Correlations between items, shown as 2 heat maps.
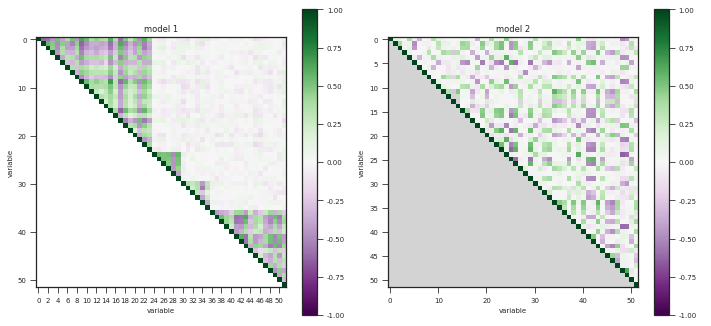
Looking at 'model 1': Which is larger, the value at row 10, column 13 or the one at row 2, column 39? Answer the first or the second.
the first
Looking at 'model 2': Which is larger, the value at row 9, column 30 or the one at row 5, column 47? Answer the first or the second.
the first
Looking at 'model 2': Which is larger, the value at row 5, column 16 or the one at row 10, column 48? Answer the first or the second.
the second
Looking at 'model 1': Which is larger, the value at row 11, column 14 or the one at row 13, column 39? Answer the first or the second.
the first
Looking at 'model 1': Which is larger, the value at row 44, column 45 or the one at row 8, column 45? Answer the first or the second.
the second
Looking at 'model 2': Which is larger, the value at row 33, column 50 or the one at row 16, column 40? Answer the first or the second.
the first
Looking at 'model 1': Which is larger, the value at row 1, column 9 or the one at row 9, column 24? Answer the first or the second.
the second
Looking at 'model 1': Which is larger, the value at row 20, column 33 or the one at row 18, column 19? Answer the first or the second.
the second
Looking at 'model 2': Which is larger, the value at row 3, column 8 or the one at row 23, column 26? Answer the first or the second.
the second
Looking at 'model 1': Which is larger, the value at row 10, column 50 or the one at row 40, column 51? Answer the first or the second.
the second
